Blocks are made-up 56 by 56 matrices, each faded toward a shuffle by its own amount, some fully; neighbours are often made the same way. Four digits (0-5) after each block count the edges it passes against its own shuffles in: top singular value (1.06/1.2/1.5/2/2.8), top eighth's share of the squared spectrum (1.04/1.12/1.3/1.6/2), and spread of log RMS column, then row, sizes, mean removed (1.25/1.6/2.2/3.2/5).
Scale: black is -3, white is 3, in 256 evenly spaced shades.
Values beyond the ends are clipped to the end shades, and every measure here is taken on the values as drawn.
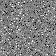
0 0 0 0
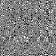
4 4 2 2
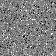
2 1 0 0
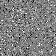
1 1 0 0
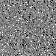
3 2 0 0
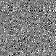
3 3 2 1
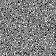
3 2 0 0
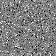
1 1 0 0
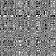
4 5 3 3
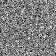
0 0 0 0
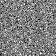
0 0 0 0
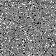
1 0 0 0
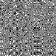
4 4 2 2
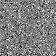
1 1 0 1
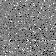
1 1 0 1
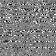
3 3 0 3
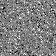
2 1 0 0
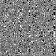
3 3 2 1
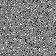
0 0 0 0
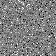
1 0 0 0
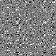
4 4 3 2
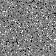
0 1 0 0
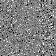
1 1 2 0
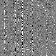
3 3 3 0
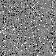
1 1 2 0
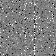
2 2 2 0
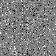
1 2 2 0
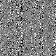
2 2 3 0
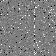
2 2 1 0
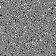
0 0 0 0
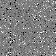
2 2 1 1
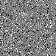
0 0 1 0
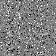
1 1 2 0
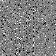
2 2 2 0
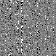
2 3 3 0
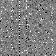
2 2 2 0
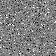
0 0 0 0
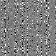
2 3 4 0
